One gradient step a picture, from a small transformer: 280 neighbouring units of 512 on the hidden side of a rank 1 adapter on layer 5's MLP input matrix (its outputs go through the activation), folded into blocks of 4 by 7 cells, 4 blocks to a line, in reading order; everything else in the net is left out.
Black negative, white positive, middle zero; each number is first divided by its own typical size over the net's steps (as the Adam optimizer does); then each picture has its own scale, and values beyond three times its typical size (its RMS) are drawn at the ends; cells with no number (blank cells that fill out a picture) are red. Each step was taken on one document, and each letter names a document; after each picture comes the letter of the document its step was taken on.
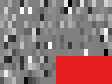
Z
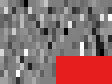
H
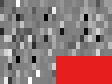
H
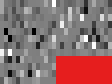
H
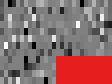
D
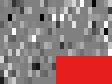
Z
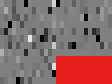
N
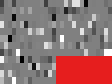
Z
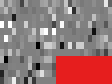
Z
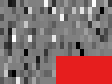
D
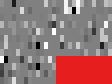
Z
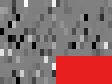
N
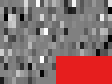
H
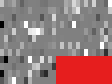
Z
